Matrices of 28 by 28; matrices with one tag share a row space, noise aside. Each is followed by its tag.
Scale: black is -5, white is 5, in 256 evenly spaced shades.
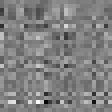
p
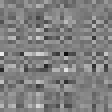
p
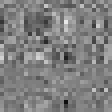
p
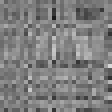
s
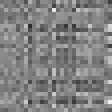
s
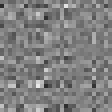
p
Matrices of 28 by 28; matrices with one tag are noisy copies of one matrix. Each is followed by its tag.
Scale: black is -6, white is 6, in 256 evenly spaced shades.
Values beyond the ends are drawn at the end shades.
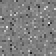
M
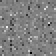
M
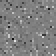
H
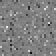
M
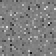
M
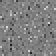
M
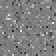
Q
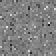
M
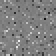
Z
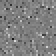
H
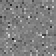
H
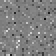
Z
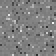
Q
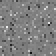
M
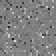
H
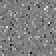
M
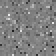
Q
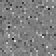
H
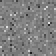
M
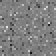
M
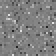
Q
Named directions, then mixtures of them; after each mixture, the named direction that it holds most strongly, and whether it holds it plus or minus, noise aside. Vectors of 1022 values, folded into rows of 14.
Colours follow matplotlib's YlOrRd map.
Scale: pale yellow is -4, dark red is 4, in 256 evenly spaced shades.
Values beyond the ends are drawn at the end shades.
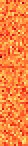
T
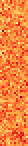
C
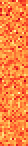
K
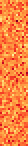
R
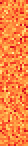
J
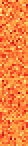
K, minus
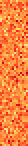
R, plus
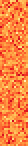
K, minus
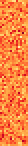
K, minus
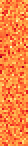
T, plus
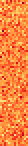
C, plus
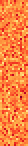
J, plus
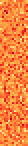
J, minus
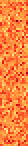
R, plus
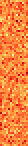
R, plus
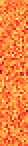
R, plus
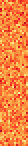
K, plus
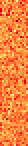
K, plus
